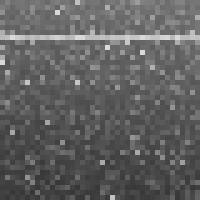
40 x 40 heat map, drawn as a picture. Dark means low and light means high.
Histogram: skewed, a long tail of high values. Average level on the scale: 40%. Odd lines: row 8. Slope: up to the top.
